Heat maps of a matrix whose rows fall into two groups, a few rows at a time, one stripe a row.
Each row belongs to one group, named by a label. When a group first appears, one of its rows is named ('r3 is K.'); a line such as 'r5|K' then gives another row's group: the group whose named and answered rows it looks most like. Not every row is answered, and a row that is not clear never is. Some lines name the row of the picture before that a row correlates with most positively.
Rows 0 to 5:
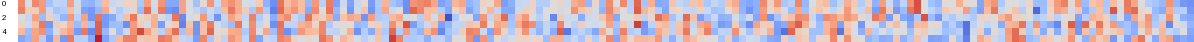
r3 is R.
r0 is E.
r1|E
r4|R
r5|R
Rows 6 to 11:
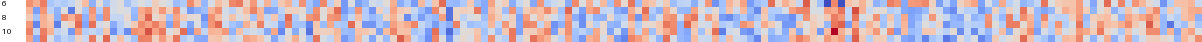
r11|R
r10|R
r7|R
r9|R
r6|E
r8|R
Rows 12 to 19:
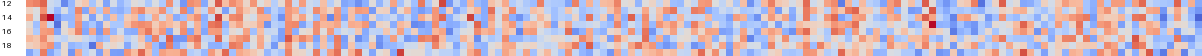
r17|E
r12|E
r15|R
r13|R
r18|E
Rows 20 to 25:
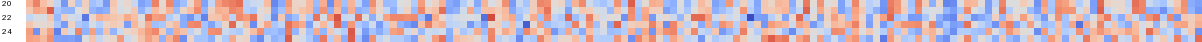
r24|R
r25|E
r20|E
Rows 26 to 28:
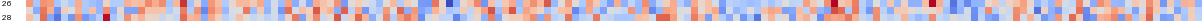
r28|R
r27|R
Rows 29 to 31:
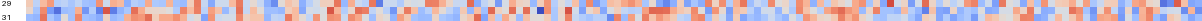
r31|R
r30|R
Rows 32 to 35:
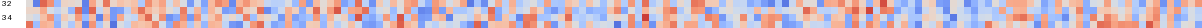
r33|R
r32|R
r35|R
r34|R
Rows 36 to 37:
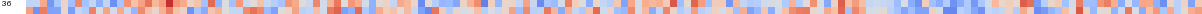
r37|R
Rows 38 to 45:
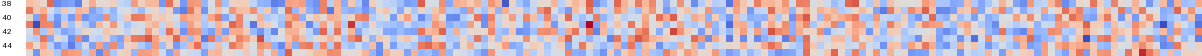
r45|R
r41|E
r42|E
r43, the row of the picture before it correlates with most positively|36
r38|E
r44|E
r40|R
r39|E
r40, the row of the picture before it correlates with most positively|36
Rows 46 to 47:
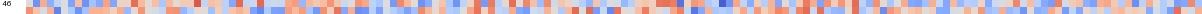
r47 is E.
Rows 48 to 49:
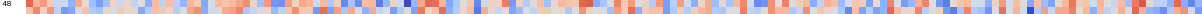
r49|E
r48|E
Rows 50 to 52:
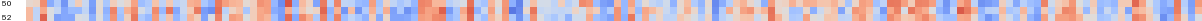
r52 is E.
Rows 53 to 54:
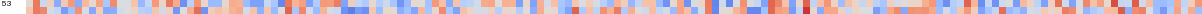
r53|E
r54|E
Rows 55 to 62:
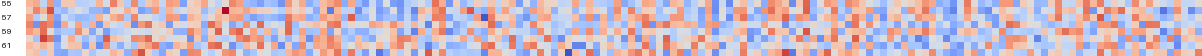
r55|E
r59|E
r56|E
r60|R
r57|E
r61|R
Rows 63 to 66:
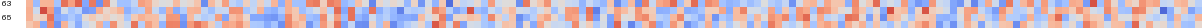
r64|E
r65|E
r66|E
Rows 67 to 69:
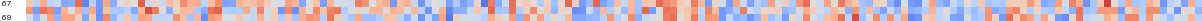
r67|R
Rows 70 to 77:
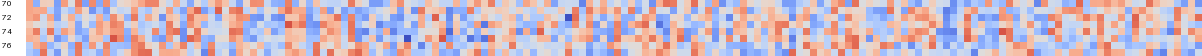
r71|E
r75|E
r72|E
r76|R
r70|R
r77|R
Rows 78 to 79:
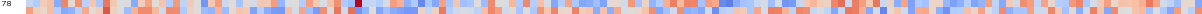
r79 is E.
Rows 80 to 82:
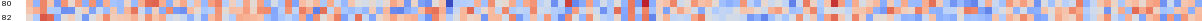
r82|R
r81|E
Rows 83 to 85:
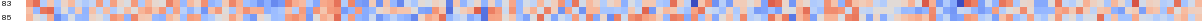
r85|E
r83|E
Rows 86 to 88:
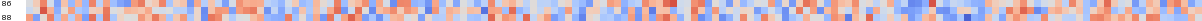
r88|R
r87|R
